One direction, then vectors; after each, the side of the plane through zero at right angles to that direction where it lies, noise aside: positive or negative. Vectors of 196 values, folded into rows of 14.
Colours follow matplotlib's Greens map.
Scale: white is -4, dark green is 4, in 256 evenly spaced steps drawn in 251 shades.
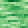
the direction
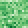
negative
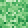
negative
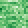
negative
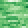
negative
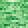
negative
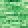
positive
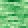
positive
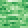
negative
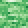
negative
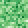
positive
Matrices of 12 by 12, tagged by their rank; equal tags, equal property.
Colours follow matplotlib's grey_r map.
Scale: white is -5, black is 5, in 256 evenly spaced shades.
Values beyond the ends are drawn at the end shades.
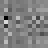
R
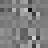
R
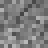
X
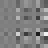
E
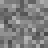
X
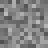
X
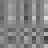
E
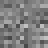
R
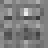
R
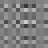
E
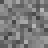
X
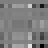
E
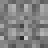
R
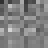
R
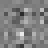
R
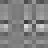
E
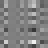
E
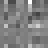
R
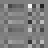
E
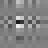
E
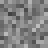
X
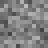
X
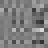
R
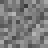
X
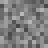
X
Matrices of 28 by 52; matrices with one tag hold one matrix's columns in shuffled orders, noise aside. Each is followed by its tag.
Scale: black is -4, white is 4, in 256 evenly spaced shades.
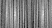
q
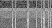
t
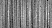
q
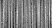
q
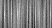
q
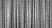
q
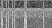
t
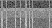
t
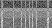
t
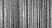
q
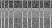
t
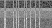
t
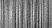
q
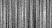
q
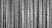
q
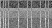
t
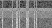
t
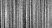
q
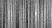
q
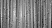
q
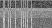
t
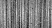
q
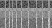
t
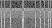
t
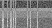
t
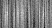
q
